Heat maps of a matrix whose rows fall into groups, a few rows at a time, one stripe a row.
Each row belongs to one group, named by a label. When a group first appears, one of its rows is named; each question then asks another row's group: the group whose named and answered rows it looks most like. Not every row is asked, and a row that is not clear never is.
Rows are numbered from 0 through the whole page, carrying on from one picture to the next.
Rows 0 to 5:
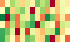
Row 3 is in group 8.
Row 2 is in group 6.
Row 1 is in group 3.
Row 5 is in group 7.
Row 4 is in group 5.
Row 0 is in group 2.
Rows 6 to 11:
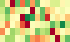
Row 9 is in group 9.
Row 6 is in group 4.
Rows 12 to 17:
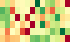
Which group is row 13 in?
3
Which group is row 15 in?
3
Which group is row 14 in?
5
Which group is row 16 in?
9
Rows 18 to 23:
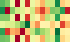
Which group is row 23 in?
5
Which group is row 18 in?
5
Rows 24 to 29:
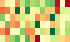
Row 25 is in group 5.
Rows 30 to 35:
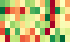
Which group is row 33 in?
2
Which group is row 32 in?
7
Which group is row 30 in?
7
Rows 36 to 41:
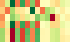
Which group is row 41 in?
4
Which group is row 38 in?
2
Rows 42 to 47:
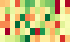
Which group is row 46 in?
8
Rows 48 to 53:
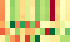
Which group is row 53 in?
9
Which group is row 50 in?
2
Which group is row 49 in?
2
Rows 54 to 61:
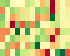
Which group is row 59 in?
2
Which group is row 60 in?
9
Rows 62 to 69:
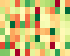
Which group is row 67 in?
9
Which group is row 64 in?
9
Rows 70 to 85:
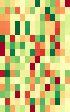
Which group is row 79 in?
3
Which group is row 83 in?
5
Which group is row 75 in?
3
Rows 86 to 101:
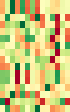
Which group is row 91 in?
7
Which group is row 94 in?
2
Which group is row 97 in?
5
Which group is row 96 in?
5
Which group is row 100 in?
6
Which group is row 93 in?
8
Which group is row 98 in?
7
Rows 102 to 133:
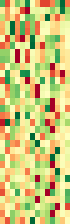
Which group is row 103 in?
9
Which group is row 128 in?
2
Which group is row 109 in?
5
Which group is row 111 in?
2
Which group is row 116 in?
2
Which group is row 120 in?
2
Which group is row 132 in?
2
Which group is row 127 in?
8
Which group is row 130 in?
8
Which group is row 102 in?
6
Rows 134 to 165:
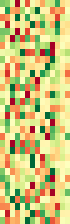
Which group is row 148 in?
4
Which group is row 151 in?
7
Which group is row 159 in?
7
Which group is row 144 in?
8
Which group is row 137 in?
8
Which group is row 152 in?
3
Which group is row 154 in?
4
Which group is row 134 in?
5
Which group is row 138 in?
5
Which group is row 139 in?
4
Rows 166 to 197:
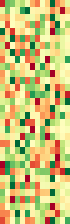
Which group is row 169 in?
8
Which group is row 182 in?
6
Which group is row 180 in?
8
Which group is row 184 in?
3
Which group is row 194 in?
4
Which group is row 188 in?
8
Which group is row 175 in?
3
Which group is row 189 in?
3
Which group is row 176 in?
2
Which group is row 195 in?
2
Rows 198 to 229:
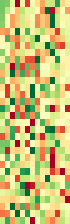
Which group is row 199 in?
7
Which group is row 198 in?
5
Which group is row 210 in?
8
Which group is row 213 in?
7
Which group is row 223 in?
7
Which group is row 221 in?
2
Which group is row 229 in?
3
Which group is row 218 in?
5
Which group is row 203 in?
9
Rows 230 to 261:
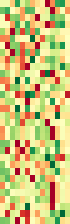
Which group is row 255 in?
3
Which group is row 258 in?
2
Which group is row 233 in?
6
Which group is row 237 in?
4
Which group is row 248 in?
2
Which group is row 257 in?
7
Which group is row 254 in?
5
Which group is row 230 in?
6
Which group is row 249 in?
2
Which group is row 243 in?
7
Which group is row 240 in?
7
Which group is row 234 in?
4
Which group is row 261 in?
5
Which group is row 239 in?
9
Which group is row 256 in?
2
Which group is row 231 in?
7
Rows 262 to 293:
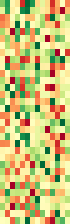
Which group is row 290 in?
9
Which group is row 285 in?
3
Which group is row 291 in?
4
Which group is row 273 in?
4
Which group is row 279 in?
9
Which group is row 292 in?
8
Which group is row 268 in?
9
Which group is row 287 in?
8
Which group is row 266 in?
4
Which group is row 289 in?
3
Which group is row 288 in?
4
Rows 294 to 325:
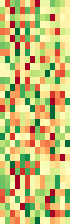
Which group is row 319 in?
5
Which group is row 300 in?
5
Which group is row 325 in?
9
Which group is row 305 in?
5
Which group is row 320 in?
5
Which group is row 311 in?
9
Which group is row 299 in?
4
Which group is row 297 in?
4
